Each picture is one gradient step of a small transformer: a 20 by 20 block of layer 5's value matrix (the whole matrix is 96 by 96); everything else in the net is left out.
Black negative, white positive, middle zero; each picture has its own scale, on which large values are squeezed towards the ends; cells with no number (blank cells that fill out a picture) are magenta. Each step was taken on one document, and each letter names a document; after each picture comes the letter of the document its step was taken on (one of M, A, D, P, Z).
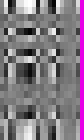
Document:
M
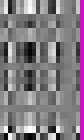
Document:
M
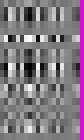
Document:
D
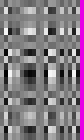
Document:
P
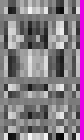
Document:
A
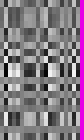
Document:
P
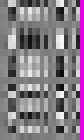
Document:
A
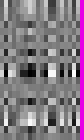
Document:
P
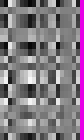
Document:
M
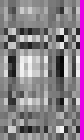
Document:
A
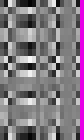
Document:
M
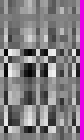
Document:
P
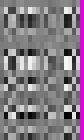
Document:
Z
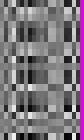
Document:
Z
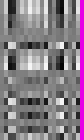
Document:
A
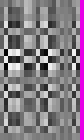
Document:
P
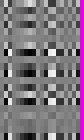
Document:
P
